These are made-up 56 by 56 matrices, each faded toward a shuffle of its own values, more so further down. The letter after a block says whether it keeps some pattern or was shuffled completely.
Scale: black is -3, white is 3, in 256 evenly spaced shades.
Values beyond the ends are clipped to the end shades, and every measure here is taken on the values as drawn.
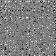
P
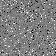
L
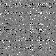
P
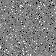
L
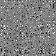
P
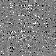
P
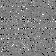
P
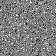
L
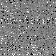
P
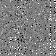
P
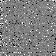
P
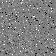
L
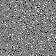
L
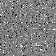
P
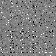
P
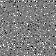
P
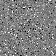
L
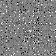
P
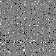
P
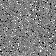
L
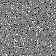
L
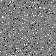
L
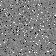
L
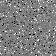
L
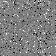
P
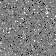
L
